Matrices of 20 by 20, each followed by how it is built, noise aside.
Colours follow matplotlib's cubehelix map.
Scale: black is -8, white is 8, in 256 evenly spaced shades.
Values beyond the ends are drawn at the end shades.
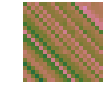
Toeplitz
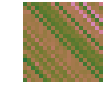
Toeplitz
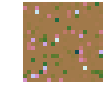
sparse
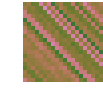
Toeplitz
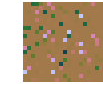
sparse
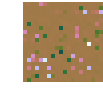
sparse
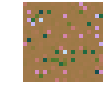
sparse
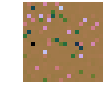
sparse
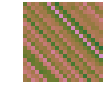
Toeplitz
